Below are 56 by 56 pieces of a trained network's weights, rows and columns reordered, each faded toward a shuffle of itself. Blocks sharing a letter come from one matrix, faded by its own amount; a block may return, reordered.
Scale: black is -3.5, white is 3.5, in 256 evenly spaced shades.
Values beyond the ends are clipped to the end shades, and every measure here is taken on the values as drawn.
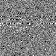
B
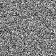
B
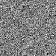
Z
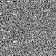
B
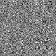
Z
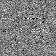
B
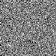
Z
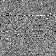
B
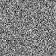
B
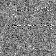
B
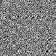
Z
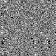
Z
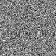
B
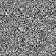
Z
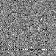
B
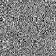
Z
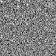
Z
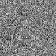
Z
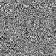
Z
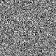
B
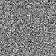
Z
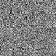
Z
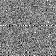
B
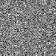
Z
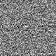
B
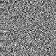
Z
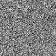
B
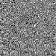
Z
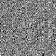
Z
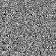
Z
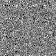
B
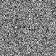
B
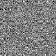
Z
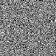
Z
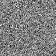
B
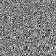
Z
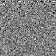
B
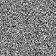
B
